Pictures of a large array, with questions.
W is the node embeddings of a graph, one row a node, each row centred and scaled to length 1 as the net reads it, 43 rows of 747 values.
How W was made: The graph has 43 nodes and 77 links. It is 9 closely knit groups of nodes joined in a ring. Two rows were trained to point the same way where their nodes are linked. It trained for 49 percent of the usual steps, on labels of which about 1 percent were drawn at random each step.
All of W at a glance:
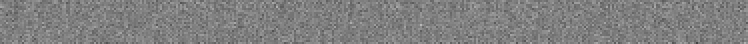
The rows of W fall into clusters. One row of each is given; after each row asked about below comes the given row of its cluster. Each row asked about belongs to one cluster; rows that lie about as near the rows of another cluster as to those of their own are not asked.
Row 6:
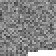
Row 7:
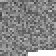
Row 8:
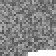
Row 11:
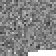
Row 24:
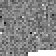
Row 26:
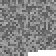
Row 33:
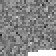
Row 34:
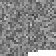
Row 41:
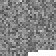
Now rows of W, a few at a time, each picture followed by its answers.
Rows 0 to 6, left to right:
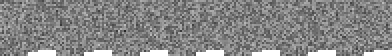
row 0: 33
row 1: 24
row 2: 11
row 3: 11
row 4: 7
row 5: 34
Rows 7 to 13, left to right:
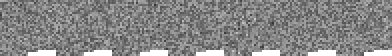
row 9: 33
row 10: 34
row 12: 7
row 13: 11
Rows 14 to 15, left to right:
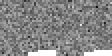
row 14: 24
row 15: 26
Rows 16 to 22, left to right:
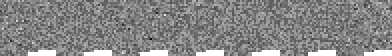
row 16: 6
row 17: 7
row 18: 24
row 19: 26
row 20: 8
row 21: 24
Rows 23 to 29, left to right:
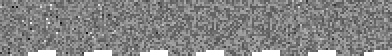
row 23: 26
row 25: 7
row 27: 26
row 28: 41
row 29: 24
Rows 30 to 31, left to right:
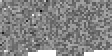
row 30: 8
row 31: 34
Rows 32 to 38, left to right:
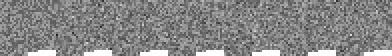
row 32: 8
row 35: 34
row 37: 41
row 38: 8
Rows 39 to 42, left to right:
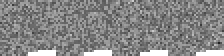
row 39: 34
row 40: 8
